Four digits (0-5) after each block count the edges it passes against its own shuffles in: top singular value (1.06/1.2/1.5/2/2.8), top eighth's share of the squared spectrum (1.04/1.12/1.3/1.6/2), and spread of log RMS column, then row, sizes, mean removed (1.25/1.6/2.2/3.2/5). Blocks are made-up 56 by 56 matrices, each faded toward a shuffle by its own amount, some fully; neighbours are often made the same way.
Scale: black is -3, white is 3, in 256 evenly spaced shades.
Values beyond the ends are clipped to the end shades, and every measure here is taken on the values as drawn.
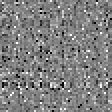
4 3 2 1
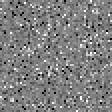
2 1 1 0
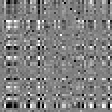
5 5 4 4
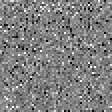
3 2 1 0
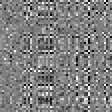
5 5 4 3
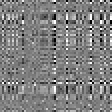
5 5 4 4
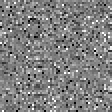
3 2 0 0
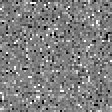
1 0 0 0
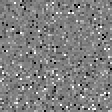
1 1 0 0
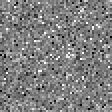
0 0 0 0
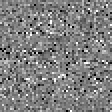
1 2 0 2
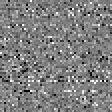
2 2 0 3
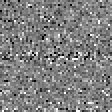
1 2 0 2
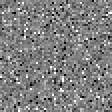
0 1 0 0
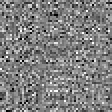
4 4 3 2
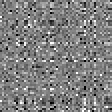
4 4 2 3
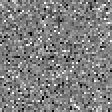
0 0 0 0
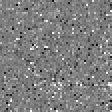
2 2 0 0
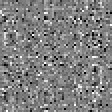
3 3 2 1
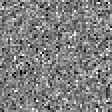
1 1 2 0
